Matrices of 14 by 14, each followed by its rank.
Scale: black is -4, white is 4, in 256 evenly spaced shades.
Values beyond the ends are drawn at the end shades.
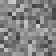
full rank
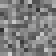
full rank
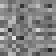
three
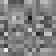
three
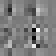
two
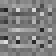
two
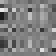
two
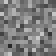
full rank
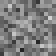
full rank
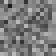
full rank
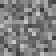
full rank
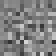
three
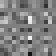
two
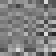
two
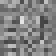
three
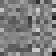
three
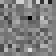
three
